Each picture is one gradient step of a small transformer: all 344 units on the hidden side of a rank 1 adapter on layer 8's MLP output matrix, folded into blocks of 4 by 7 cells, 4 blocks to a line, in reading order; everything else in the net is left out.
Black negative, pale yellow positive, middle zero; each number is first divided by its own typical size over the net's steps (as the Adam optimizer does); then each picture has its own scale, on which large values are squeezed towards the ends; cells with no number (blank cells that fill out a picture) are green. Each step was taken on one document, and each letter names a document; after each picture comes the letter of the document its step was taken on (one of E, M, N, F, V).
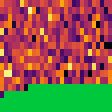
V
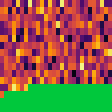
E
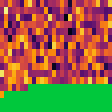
V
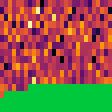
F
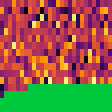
E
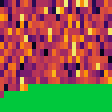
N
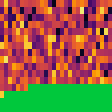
N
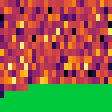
V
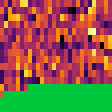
F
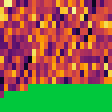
E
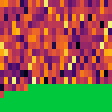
V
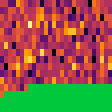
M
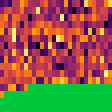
F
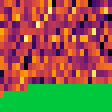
F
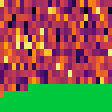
N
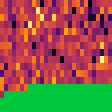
M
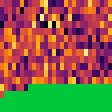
E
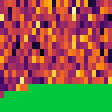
F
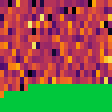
M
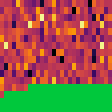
M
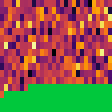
M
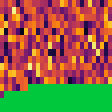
E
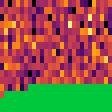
M
